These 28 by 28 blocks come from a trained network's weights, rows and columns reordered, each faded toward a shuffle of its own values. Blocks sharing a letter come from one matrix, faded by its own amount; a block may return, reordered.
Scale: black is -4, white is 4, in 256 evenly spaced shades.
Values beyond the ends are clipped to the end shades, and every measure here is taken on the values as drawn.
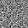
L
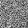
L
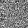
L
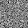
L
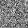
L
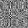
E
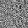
E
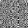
E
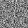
E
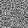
E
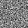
L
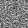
L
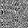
E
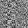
E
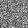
L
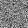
L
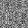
E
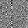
E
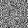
E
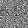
E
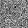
L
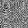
E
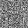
L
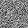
L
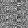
E
